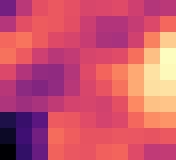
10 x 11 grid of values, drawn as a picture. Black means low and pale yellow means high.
Roughest part: bottom left. Slope: up to the right. Average level on the scale: 60%. Odd patch: lower, in the bottom left.
